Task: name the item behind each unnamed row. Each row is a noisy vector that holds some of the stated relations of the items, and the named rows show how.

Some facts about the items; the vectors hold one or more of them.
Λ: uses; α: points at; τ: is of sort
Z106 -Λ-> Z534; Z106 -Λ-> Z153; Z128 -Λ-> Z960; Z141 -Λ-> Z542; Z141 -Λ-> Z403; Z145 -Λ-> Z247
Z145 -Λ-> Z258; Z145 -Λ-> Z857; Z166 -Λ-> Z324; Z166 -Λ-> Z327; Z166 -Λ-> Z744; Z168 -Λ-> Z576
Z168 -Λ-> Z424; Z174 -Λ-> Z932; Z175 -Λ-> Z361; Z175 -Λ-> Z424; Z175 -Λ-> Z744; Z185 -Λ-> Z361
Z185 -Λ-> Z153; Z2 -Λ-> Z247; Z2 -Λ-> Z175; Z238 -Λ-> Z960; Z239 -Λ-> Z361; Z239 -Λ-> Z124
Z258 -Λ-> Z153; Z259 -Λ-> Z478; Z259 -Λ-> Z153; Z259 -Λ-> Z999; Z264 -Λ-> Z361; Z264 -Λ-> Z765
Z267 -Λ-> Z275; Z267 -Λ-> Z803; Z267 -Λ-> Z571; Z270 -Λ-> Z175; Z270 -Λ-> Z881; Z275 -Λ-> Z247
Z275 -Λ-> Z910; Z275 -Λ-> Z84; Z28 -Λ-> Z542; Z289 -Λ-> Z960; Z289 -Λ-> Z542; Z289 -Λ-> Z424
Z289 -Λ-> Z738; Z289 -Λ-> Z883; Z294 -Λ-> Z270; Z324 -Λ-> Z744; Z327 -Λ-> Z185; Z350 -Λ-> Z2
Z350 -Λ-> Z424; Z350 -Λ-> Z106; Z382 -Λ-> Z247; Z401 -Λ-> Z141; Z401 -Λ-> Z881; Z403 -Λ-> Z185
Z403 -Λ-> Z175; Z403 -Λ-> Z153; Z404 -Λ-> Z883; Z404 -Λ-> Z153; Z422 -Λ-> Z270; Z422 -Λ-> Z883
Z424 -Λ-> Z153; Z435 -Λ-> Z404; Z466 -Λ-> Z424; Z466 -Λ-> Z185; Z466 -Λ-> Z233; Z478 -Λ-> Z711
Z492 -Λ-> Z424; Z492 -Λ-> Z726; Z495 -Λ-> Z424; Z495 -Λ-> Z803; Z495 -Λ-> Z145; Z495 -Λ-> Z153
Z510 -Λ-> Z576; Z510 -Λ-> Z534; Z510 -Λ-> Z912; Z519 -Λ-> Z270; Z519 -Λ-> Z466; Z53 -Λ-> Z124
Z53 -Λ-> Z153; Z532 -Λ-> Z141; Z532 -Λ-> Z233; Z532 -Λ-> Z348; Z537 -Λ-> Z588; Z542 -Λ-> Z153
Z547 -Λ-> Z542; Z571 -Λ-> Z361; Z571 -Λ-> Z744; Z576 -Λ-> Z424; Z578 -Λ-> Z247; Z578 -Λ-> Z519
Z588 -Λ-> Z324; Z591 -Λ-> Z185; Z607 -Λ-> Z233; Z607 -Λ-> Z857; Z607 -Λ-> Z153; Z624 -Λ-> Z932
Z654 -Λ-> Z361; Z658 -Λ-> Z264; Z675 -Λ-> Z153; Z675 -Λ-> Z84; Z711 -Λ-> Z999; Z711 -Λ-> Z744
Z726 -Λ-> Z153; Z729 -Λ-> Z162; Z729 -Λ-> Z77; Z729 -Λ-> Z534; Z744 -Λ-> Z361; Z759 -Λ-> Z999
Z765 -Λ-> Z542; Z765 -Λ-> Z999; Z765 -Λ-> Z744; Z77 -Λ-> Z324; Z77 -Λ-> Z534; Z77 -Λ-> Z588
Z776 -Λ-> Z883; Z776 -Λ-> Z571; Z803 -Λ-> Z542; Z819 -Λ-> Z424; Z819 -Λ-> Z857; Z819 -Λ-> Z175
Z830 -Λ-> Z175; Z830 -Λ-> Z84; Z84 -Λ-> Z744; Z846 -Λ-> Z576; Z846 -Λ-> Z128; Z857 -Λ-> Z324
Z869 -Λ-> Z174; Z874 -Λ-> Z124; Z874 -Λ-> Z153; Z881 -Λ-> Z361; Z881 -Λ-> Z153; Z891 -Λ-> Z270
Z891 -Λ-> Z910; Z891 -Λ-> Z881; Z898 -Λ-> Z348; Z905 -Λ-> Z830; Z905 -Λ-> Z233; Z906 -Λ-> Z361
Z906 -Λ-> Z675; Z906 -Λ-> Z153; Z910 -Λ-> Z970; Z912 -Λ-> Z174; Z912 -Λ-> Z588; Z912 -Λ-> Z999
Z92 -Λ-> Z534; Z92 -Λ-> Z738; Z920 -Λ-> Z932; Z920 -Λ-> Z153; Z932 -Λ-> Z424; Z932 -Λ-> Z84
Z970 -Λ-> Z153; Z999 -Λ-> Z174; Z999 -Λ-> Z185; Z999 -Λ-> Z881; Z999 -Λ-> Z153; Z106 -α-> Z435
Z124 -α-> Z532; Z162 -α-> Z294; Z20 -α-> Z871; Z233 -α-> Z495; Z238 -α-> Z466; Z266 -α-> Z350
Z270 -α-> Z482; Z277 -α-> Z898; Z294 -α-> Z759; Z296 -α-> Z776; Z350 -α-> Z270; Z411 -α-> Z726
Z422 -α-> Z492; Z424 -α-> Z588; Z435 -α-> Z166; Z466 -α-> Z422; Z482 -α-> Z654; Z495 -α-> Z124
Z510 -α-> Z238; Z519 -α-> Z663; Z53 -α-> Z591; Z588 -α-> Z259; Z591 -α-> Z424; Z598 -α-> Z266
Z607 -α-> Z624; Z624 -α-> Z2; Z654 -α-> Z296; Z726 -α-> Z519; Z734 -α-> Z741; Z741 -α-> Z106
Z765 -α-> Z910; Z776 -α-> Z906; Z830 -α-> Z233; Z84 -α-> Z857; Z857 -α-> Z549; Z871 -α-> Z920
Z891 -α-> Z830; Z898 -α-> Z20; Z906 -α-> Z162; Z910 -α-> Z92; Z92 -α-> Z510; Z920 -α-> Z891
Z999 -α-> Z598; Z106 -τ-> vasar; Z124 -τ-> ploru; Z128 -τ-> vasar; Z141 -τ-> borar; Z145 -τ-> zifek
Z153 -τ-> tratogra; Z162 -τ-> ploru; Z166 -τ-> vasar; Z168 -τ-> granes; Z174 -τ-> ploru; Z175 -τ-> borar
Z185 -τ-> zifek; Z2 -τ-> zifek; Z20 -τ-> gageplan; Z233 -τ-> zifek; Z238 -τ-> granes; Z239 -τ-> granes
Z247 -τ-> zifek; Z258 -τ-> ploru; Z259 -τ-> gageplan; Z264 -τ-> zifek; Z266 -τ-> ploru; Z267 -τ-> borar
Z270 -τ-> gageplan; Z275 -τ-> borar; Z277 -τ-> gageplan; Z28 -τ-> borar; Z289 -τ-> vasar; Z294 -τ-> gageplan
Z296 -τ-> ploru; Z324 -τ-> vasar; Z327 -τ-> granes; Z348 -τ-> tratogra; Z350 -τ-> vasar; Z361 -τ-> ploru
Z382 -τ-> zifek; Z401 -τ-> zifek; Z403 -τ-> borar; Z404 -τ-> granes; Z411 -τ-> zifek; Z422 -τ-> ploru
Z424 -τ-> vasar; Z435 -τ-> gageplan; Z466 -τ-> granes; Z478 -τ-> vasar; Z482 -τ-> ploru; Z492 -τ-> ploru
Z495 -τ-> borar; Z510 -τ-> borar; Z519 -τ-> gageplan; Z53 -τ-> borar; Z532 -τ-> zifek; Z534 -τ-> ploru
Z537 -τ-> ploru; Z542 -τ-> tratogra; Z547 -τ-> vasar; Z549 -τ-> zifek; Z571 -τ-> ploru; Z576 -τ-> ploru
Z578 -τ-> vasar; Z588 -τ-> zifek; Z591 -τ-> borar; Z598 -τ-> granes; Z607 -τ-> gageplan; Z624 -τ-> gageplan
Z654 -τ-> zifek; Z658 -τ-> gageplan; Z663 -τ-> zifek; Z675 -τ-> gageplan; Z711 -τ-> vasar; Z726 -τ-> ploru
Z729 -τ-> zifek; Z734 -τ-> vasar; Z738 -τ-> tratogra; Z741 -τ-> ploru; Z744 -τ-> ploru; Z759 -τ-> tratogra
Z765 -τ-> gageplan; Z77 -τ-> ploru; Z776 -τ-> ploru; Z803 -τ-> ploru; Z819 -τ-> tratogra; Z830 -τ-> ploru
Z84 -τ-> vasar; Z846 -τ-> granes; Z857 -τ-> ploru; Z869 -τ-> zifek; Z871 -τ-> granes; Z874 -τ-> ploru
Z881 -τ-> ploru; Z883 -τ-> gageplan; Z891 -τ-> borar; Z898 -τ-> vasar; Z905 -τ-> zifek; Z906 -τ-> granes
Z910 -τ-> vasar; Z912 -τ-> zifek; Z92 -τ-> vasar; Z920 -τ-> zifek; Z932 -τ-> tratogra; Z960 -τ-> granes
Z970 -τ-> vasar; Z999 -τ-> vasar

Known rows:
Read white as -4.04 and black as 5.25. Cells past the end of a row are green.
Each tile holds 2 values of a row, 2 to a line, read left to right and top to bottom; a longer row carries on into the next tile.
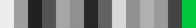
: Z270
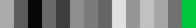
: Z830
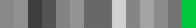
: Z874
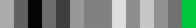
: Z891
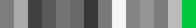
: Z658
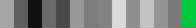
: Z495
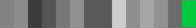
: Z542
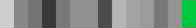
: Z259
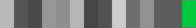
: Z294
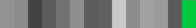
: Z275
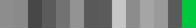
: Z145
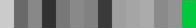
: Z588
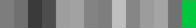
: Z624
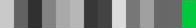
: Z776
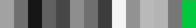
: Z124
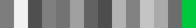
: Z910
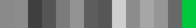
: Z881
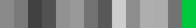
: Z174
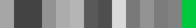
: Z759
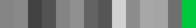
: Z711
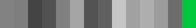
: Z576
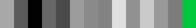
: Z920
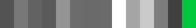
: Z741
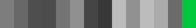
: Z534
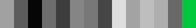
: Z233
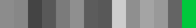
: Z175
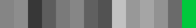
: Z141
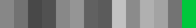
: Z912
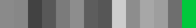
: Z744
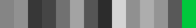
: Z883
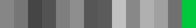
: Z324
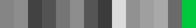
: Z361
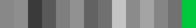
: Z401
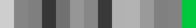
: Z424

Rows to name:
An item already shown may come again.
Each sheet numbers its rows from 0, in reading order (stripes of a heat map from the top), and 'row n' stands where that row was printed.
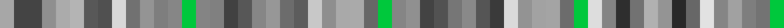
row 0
Z759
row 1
Z932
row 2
Z361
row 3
Z654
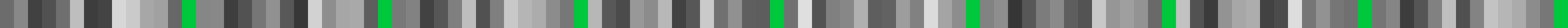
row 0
Z960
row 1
Z153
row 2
Z846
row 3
Z294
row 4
Z510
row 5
Z141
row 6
Z906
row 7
Z846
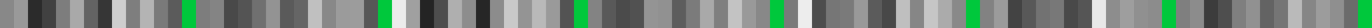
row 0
Z404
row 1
Z2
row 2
Z350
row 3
Z537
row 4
Z765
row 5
Z264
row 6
Z607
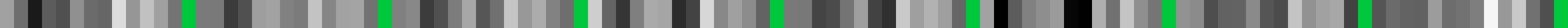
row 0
Z277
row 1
Z624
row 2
Z289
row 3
Z296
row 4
Z738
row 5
Z162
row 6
Z247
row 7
Z166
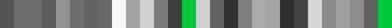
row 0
Z106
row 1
Z296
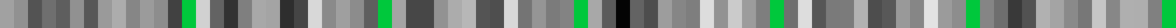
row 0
Z382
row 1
Z296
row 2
Z759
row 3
Z920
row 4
Z92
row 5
Z869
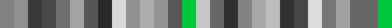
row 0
Z883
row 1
Z776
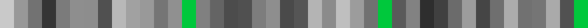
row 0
Z53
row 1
Z77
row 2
Z519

